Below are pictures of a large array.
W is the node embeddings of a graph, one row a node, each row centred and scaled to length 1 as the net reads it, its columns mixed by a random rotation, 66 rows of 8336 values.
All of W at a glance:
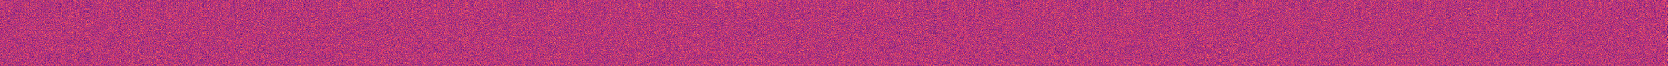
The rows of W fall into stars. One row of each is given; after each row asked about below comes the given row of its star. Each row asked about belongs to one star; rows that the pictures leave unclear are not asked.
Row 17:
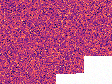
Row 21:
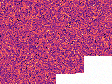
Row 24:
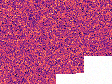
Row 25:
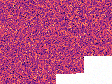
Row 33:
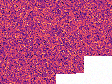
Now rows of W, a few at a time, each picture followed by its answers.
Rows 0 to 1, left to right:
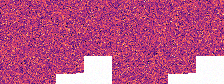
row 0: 21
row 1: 21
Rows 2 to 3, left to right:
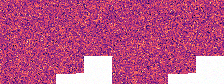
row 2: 25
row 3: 25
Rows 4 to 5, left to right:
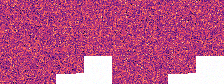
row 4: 25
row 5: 21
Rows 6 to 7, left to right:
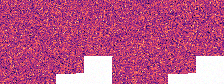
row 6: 17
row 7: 25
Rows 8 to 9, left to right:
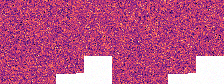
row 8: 33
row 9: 33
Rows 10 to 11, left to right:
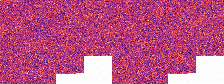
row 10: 25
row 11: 25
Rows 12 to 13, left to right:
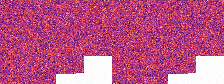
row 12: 17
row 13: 33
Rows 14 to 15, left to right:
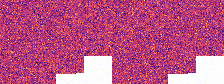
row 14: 25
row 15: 33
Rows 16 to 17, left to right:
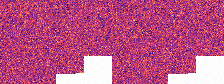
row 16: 33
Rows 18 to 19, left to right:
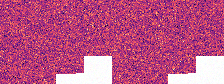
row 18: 25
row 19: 21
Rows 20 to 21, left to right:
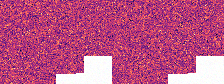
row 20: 33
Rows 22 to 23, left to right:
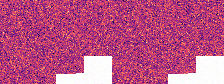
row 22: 17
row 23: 33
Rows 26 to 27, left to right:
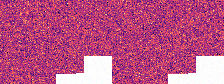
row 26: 33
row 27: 25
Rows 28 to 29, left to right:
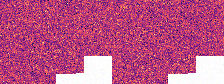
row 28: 33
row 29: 21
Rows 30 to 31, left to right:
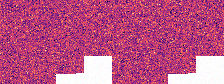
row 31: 33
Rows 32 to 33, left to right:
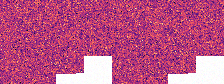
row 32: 33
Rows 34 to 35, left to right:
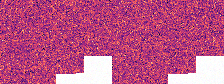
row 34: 24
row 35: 21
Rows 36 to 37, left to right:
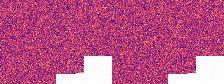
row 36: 24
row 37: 17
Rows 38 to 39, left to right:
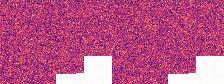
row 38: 25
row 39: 33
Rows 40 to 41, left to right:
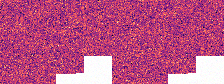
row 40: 25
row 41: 21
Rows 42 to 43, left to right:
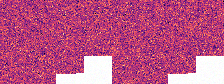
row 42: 25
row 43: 21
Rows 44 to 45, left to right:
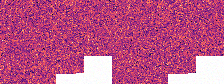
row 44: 24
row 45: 17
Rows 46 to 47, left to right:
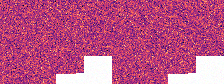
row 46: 17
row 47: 24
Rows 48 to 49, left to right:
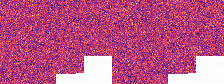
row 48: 21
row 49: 24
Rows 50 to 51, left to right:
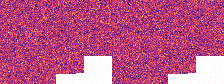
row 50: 24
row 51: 21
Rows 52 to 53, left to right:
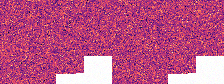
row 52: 21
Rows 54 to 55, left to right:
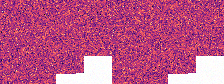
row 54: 17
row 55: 33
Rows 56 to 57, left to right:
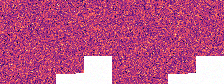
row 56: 25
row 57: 17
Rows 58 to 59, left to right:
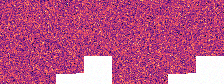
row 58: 33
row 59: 21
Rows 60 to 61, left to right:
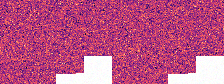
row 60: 21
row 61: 21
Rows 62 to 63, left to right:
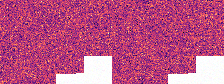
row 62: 25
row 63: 25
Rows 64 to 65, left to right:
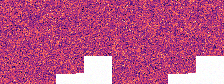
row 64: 24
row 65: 21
